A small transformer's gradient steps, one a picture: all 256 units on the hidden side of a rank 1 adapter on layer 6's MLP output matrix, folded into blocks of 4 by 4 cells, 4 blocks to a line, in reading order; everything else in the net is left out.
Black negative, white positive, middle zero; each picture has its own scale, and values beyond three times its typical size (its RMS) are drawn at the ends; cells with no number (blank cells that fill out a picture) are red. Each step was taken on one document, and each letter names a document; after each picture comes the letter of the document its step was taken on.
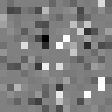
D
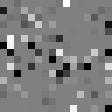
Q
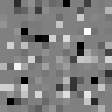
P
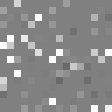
Q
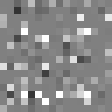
P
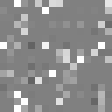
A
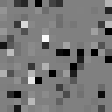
A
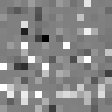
P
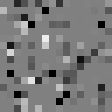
A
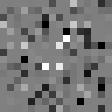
D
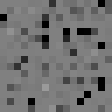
D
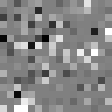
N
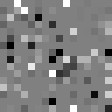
Q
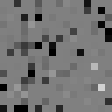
N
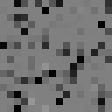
A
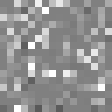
N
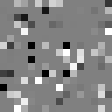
A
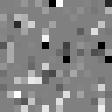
A
